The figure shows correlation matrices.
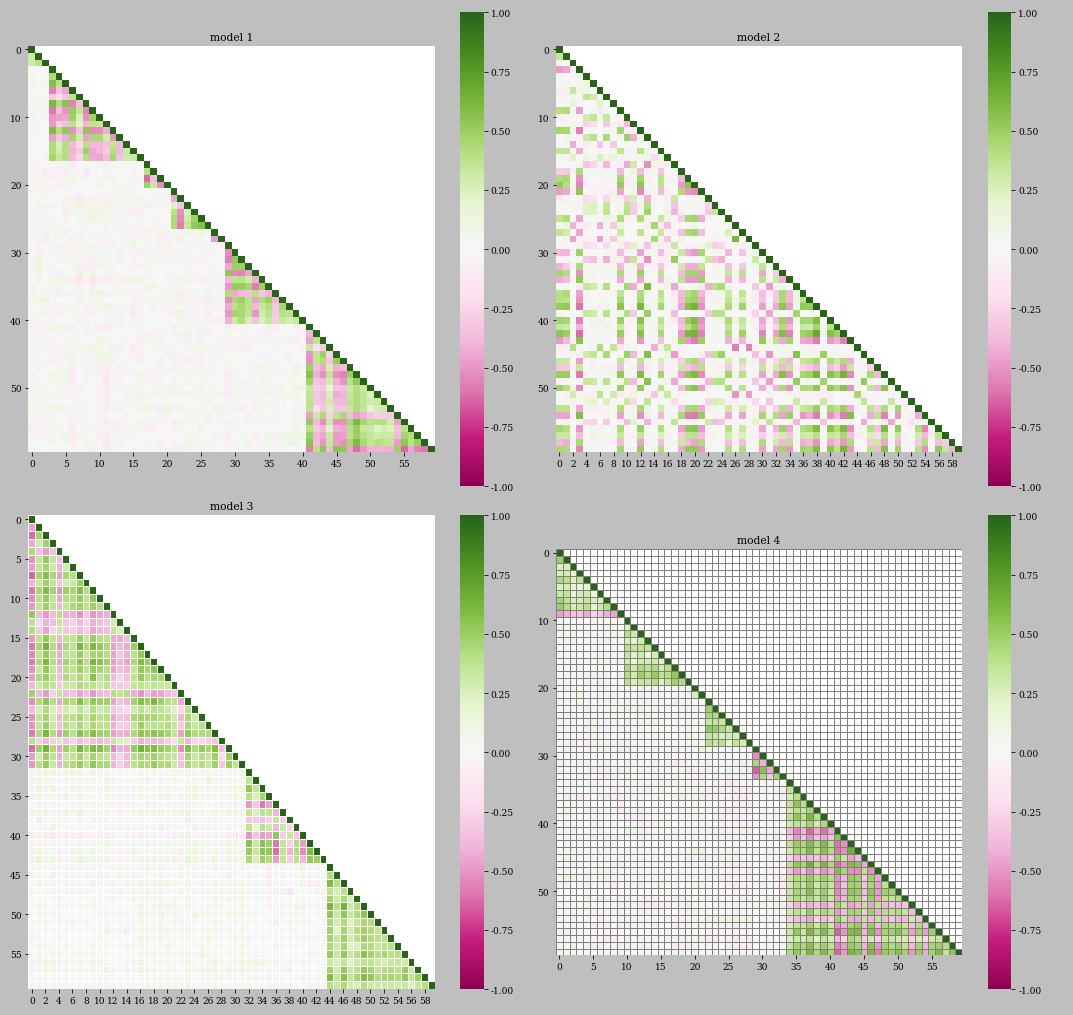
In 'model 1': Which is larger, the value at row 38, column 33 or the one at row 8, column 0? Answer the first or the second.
the second
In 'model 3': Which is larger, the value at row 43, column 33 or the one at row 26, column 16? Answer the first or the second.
the second
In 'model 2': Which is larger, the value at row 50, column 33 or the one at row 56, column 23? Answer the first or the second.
the first
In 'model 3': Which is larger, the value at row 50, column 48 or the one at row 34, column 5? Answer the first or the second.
the first
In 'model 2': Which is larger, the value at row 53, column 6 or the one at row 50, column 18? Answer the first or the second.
the first
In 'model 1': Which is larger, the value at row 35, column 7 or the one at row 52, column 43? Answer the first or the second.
the first
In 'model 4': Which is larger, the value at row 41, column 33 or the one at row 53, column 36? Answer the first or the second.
the second
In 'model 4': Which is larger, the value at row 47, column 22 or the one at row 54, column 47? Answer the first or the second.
the second
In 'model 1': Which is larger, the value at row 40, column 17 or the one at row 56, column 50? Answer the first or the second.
the second
